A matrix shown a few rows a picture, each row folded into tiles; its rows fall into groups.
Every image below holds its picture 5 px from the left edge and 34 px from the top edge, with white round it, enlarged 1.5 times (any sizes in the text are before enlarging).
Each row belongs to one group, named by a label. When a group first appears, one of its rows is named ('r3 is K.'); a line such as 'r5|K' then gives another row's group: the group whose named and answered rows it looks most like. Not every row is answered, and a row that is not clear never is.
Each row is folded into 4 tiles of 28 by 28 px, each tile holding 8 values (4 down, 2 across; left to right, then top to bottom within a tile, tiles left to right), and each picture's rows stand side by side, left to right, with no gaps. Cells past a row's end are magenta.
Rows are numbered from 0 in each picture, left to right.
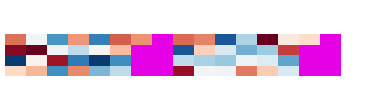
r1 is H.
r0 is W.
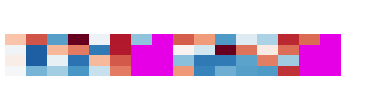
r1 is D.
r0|D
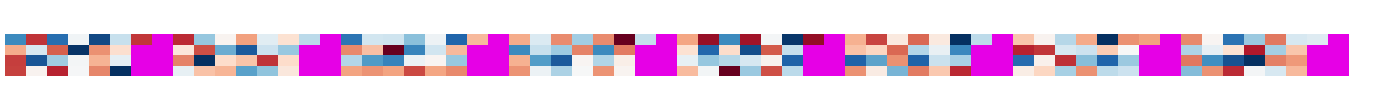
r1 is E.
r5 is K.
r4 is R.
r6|W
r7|D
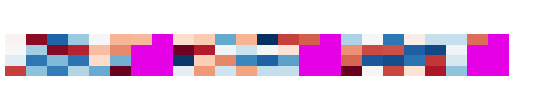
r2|R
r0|D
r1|W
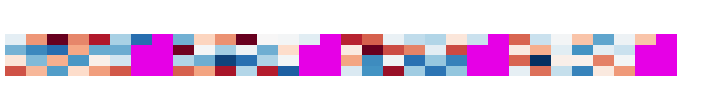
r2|D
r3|E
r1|R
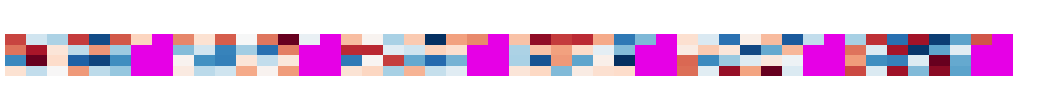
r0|W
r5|R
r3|K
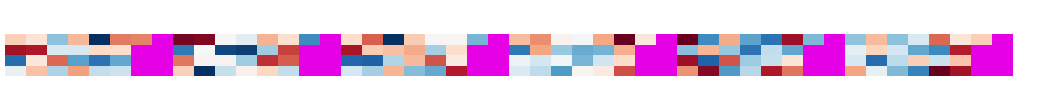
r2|D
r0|W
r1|H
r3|H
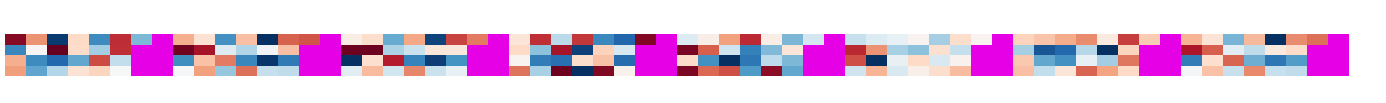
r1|W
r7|W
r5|E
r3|R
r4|R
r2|W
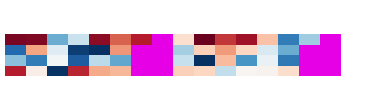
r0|H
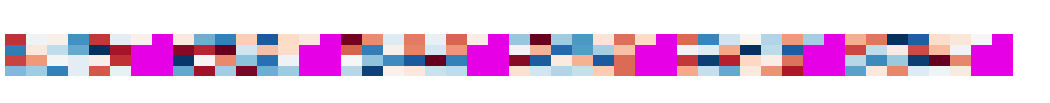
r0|H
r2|D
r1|W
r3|H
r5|D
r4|E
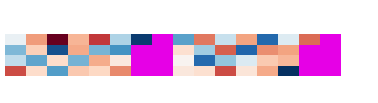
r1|R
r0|K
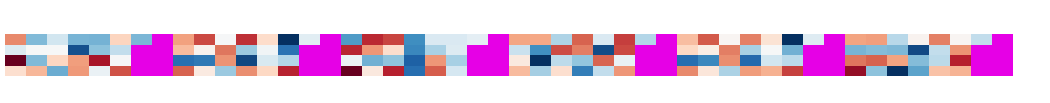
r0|E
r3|D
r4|K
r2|R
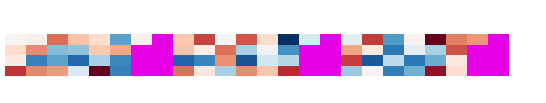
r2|H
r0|R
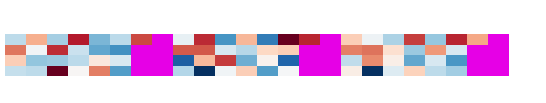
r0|R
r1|W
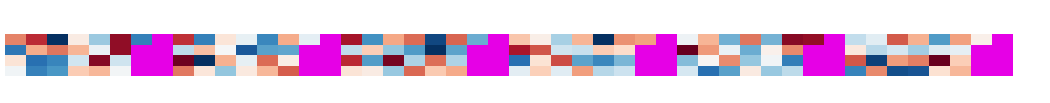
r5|E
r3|W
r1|E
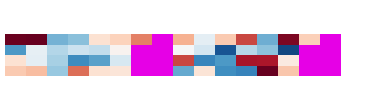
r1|E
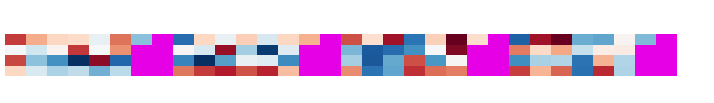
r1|R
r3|R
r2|H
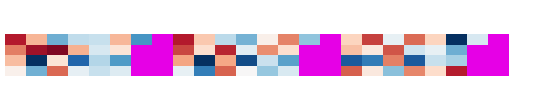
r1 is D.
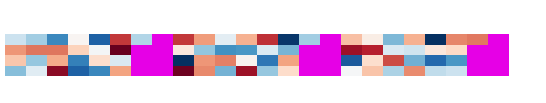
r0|D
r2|W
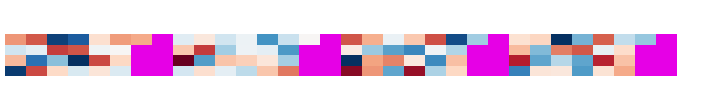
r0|D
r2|K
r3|D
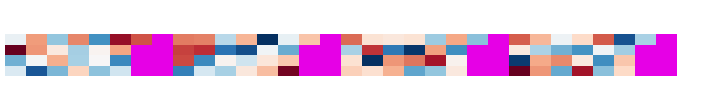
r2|E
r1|E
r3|K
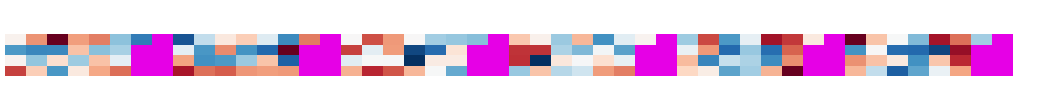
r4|H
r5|H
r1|R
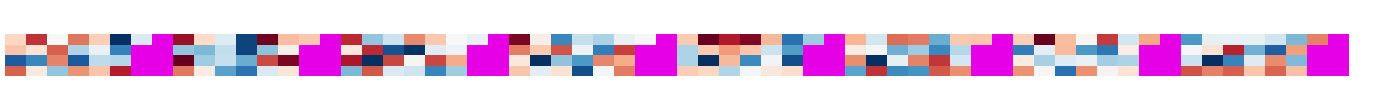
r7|R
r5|E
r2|E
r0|K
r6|H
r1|H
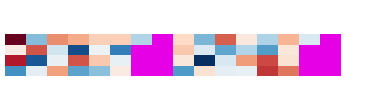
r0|E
